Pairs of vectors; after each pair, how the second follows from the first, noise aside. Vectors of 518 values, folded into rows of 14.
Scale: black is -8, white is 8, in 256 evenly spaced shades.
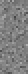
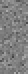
reversed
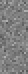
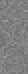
shrunk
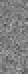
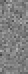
reversed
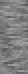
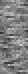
scaled up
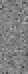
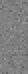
shrunk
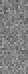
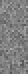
reversed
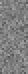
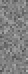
reversed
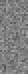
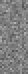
reversed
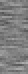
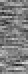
scaled up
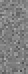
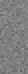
shrunk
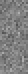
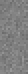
shrunk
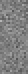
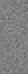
shrunk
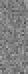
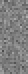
reversed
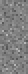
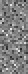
scaled up
